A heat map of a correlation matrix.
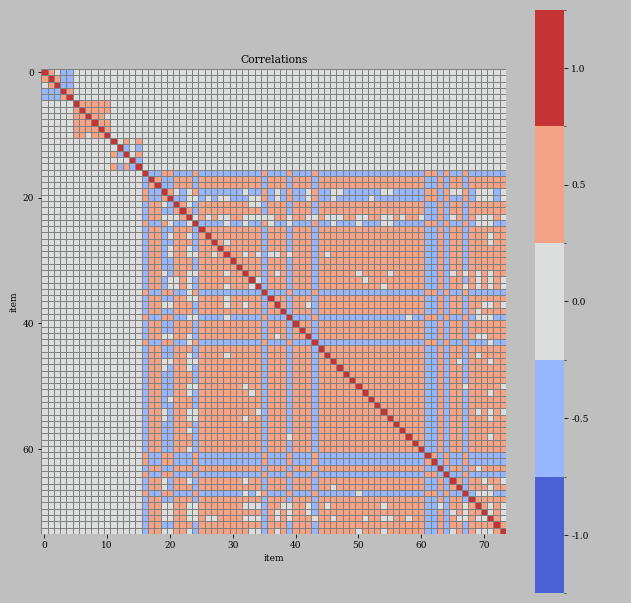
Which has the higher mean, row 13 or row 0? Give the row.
13
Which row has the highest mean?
52
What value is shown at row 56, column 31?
0.5
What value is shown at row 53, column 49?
0.5
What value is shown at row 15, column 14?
-0.5
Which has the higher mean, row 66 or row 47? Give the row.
47
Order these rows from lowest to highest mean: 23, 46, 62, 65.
62, 23, 65, 46
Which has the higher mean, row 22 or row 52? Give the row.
52
